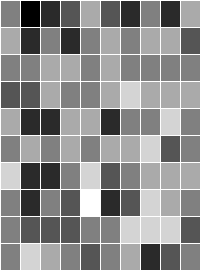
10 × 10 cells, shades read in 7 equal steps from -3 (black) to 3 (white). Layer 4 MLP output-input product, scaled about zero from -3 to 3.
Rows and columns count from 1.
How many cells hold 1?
27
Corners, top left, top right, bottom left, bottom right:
0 1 0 0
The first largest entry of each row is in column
5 1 3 7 9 8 1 5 7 2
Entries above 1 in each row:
0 0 0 1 1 1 2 2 3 1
